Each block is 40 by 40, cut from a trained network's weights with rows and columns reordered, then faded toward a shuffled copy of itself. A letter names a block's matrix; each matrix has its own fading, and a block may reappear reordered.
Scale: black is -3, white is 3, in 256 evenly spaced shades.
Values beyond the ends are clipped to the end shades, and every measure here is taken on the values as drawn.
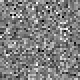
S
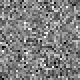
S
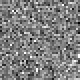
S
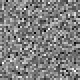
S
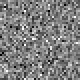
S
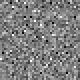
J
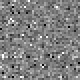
J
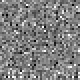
S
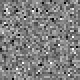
J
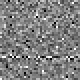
S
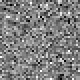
S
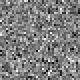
S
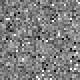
J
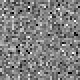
S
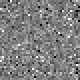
J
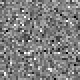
J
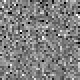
S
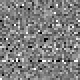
S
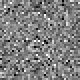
S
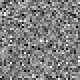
S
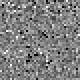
J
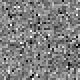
S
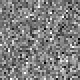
S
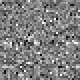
S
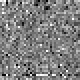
S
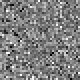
S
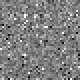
J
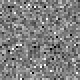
J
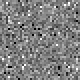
J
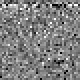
S
